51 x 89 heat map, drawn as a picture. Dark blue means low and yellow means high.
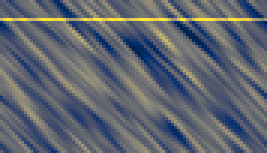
Overall the values sit about 40% of the way up the scale. There is no overall slope. Row 7 differs from the rows beside it. The grain runs diagonally down to the right.
